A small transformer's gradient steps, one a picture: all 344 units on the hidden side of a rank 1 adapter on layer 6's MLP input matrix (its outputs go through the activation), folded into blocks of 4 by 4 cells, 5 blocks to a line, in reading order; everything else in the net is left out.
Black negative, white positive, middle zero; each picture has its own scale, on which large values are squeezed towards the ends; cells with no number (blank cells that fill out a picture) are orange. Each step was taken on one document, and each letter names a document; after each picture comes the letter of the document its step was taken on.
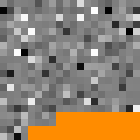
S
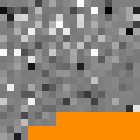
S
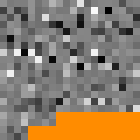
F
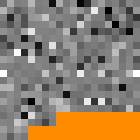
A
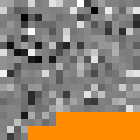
A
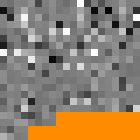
S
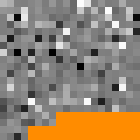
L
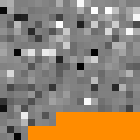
L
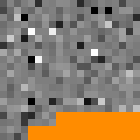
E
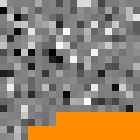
L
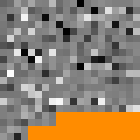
F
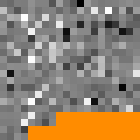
A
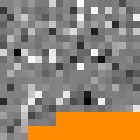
F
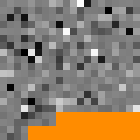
A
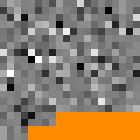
E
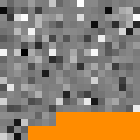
S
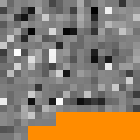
E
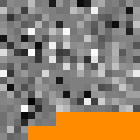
A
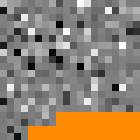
L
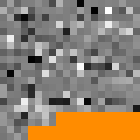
F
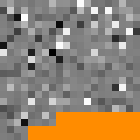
L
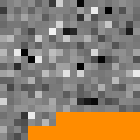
F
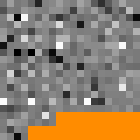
L
